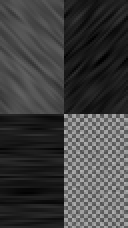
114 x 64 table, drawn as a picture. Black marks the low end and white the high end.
It is made of 2 by 2 panels. Panel 1,1: low, slanting down to the right, faint in contrast. Panel 1,2: very low, slanting up to the right, faint in contrast. Panel 2,1: very low, streaked across, faint in contrast. Panel 2,2: middling, checkered, strong in contrast.
